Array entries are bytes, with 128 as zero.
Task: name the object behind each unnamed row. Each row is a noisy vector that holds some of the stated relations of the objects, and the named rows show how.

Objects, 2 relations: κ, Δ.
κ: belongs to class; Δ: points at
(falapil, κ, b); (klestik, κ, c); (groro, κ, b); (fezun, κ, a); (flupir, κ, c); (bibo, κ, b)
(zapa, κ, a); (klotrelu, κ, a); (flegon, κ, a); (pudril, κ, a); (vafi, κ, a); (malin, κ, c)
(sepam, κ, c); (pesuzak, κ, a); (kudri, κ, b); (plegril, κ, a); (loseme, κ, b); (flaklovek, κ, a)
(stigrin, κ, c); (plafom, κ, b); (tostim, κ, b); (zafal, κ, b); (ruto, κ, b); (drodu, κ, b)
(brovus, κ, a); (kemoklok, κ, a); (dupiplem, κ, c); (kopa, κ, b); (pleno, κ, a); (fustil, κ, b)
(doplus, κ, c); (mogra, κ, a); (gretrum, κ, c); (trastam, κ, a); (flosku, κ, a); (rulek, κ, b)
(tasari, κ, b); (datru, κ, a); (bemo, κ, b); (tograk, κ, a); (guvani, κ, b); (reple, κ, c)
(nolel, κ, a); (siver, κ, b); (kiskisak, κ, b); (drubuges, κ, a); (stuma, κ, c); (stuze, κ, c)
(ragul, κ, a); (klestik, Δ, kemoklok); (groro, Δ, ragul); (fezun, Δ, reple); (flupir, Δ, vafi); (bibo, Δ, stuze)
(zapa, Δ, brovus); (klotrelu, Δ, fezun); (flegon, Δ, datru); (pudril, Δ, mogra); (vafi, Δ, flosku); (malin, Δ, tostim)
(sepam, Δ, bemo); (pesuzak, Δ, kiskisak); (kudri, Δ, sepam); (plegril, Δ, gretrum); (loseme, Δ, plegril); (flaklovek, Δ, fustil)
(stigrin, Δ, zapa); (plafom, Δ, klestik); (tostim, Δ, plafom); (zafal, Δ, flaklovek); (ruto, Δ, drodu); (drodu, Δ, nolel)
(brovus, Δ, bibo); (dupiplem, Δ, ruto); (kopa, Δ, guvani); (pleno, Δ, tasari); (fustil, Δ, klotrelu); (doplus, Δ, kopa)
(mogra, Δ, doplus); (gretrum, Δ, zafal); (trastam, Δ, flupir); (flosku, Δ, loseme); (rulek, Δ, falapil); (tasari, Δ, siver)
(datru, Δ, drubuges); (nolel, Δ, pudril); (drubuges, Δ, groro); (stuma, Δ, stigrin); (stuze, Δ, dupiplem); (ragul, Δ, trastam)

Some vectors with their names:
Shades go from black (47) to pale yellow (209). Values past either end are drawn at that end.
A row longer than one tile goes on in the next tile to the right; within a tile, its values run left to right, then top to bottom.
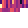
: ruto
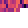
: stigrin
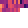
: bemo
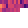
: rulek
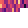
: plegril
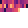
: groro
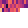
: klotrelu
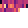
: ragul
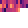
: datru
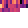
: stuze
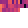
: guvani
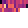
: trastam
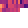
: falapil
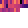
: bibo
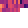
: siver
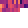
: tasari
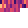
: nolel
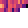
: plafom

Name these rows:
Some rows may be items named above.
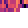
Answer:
zapa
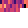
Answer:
pudril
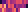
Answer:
flupir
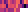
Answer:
stigrin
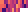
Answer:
zafal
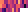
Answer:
gretrum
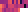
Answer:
guvani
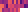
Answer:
reple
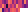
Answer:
fustil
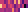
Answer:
loseme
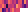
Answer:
flaklovek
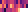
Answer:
drubuges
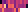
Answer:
trastam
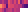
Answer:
malin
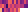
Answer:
fezun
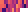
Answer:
zafal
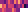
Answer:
flosku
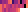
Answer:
doplus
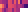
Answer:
kemoklok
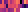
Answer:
brovus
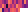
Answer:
fustil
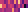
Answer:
loseme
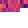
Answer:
stuma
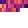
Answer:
vafi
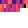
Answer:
mogra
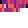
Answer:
trastam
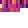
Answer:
dupiplem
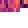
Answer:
brovus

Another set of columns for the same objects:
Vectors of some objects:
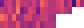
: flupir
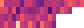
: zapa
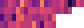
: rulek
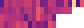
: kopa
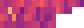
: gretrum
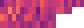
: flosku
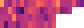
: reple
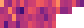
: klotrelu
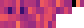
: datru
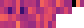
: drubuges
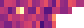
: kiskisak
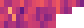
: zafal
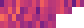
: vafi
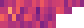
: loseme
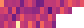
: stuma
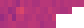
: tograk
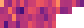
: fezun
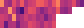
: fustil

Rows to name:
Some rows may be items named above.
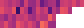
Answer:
stuze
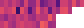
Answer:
dupiplem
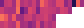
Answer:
trastam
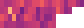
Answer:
gretrum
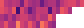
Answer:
bibo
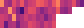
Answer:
fustil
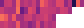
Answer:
trastam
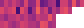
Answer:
ruto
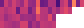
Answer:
nolel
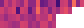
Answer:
drodu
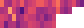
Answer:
flaklovek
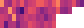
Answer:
fustil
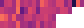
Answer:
trastam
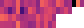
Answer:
groro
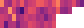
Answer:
fustil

